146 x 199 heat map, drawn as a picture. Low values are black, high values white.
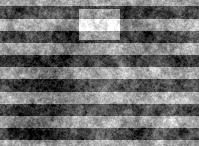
Stripes: horizontal, repeating 6 times. Odd patch: higher, in the top middle. Ninth with the highest average: top middle.
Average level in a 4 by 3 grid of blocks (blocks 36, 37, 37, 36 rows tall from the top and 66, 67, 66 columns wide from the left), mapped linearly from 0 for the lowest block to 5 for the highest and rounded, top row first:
3 5 2 / 1 2 2 / 1 3 3 / 0 3 3
